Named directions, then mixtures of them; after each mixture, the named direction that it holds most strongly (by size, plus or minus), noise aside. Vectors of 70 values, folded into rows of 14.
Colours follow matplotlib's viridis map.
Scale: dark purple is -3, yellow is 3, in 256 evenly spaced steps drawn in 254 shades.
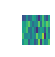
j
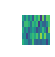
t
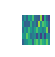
t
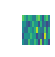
j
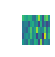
j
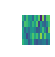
t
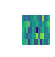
j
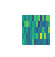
t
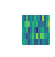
t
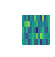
t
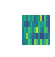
t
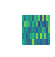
t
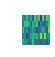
t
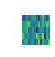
j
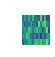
t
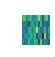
j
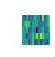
t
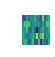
j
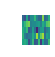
j
